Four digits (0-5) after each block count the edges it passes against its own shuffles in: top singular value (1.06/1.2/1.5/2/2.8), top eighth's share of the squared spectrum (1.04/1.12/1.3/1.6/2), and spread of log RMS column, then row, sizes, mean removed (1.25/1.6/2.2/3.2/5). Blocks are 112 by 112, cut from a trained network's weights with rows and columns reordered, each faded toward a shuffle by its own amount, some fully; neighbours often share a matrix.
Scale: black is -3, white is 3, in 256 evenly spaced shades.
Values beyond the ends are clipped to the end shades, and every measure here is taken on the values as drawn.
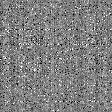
3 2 0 2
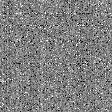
3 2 0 2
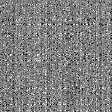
4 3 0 3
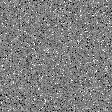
0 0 0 0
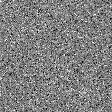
0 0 0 0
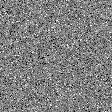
1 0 0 0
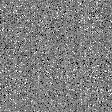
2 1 0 1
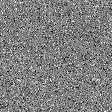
0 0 0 0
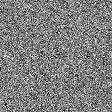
2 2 0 1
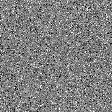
2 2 1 0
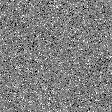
0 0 0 0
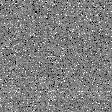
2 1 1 0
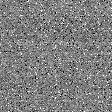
2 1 1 0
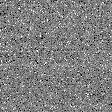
1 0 0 0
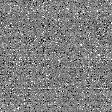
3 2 2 0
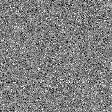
2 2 0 1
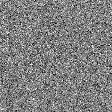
2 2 0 1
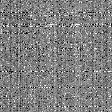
3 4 0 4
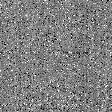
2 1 0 1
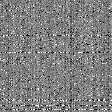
3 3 0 3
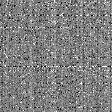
3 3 0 3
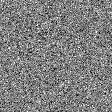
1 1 0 0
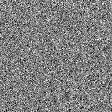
2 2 0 1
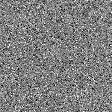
2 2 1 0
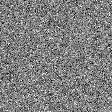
1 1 0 0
